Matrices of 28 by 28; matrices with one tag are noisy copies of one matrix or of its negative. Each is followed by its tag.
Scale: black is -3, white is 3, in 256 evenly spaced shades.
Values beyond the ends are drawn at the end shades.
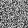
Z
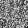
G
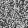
G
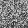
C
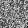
G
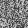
G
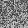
C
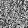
G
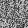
G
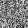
G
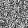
G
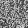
G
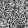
G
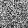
C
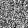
G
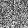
C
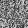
G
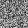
Z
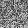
C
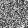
G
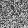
C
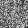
G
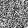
G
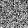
C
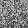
C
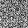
Z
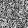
G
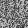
G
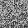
C
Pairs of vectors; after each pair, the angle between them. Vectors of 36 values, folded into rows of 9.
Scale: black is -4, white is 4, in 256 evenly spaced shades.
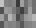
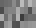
orthogonal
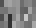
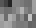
partly opposed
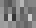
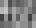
partly opposed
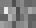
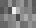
orthogonal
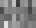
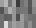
nearly parallel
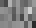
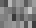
nearly parallel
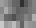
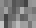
partly aligned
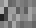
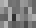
partly aligned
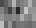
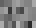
partly aligned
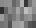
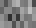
orthogonal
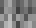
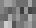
partly aligned
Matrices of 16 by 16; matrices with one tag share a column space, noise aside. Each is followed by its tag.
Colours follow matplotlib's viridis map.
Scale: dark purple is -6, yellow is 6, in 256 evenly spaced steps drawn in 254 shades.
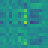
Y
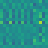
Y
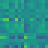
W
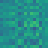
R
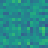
R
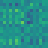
Y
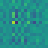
Y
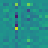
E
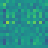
Y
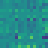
W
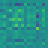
E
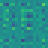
E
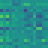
E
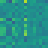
R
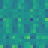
W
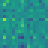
W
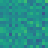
R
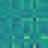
W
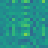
R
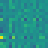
W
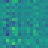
R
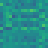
E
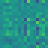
R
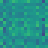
R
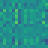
Y
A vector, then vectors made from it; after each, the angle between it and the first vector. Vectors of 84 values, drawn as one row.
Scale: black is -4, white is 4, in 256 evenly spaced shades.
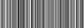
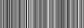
orthogonal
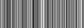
orthogonal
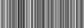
nearly parallel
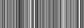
partly aligned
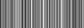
partly opposed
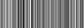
nearly parallel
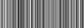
nearly parallel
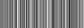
orthogonal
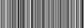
nearly parallel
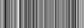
partly opposed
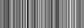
orthogonal
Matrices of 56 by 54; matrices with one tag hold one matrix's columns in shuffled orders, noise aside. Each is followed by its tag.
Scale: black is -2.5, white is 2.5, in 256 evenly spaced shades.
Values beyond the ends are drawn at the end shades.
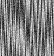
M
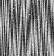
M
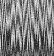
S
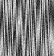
M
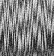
S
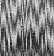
S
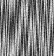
M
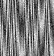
M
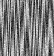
M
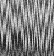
S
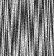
M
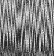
S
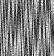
M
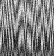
S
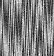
M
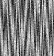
M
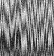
S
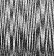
S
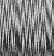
S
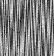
M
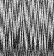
S
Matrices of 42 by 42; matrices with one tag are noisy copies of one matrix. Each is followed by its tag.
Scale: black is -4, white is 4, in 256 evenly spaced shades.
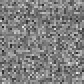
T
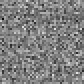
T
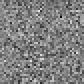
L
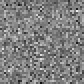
L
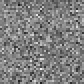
L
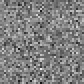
L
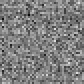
T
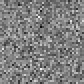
L
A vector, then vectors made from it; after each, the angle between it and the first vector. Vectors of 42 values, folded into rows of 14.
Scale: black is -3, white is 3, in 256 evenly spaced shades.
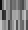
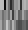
orthogonal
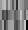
orthogonal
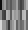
nearly parallel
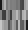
nearly parallel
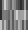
partly aligned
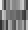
nearly opposite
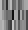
orthogonal
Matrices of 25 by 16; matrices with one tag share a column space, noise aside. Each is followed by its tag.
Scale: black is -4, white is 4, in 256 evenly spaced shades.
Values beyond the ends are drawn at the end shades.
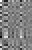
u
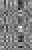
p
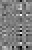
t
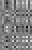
p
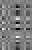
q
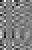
u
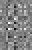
q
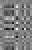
q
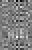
u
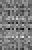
q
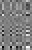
t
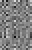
u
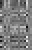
p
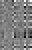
u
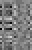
q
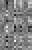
p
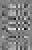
q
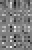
p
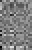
t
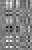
p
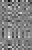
u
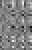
p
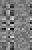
q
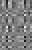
p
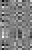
u
